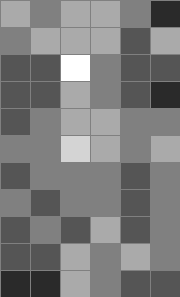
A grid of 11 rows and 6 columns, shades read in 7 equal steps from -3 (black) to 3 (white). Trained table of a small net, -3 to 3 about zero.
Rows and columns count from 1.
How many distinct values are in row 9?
3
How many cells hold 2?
1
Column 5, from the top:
0 -1 -1 -1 0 0 -1 -1 -1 1 -1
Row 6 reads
0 0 2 1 0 1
